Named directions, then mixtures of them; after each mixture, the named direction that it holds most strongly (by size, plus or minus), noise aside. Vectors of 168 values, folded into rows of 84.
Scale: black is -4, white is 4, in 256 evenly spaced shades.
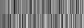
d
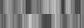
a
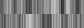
a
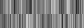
d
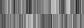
a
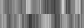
a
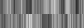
a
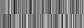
d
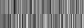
d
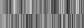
d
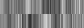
a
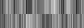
a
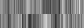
a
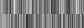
d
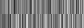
d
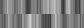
a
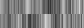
a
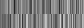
d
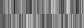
d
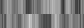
a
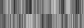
a
